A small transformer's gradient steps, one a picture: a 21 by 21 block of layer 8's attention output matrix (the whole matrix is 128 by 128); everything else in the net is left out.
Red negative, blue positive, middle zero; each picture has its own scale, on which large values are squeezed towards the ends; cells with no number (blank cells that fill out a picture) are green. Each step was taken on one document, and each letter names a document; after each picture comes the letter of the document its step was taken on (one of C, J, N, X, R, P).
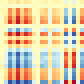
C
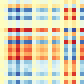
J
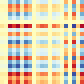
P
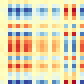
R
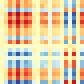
C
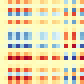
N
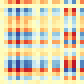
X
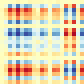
X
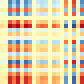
P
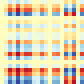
X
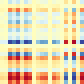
P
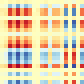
C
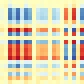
J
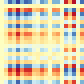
X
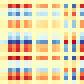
P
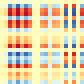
C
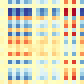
R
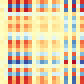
N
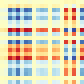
J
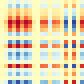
C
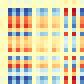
R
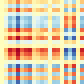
J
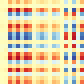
N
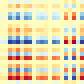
P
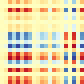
N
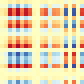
C
